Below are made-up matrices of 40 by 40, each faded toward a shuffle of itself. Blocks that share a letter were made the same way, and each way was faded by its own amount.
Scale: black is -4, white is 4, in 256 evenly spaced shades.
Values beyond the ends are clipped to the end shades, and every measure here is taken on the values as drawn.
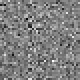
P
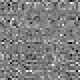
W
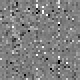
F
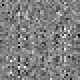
P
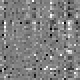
W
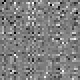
W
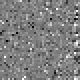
F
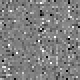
F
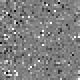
F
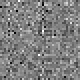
P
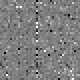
F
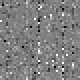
F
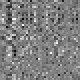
W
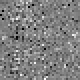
F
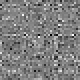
W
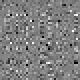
W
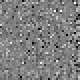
F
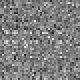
P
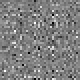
P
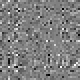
W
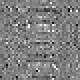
W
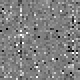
F
